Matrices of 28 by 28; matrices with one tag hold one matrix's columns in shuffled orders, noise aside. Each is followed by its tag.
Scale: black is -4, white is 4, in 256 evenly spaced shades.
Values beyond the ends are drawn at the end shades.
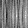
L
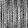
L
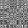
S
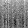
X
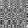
S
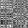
S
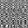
S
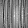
L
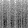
X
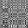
S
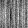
L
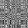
S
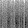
X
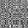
S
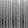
X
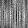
L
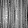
L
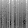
X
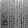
X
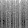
X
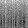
X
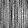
L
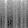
X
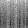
X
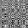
S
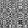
S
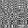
S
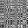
S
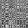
S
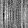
L
